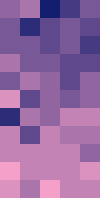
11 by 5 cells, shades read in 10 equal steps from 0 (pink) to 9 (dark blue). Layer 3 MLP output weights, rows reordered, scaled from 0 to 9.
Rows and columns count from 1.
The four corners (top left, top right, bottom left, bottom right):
4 5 1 2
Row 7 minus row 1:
4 0 -5 -5 -3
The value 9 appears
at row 1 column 3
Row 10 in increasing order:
0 1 2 2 2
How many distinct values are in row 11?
4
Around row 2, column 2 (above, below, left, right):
3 5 5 6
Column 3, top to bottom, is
9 6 6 5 4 4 4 2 2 2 0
